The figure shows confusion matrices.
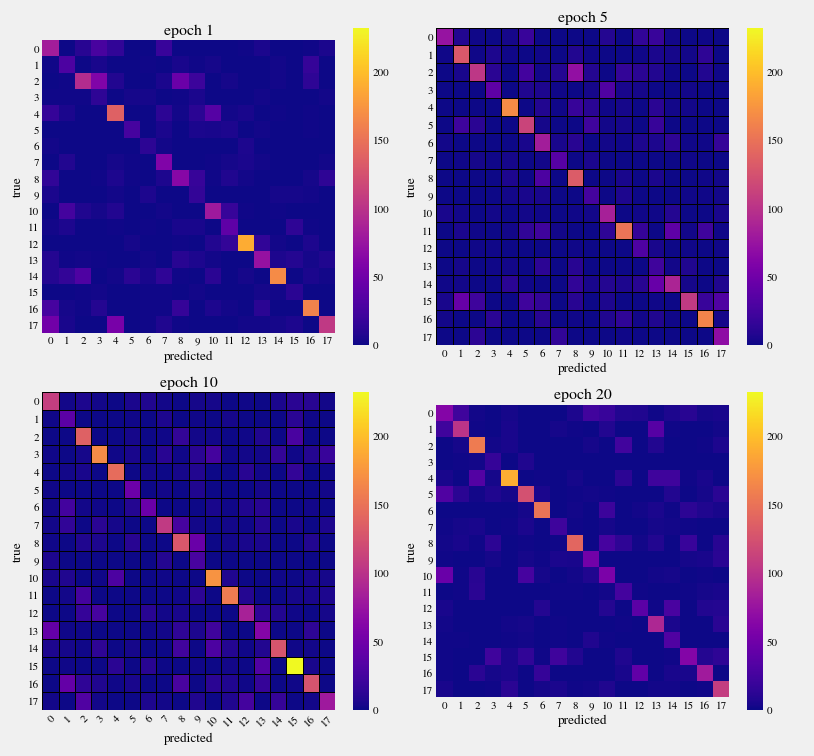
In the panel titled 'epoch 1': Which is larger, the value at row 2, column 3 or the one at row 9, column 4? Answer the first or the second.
the first
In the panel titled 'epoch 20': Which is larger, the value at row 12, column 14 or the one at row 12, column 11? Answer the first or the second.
the first
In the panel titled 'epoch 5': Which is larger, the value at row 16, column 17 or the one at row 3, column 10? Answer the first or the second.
the second
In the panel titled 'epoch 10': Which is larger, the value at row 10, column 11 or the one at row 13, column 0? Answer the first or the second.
the second
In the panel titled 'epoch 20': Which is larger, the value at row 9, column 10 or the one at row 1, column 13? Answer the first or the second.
the second
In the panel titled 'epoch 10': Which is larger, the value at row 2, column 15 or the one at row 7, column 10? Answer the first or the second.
the first
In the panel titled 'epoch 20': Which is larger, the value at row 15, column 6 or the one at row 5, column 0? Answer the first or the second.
the second
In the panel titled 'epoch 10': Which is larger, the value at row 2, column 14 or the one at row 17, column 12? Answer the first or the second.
the second
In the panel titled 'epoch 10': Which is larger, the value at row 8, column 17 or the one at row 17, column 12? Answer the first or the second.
the second
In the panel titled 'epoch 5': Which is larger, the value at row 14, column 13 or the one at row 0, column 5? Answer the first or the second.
the first
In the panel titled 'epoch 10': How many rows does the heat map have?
18
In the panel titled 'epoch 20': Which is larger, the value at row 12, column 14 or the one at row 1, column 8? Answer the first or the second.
the first
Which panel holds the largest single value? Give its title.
epoch 10
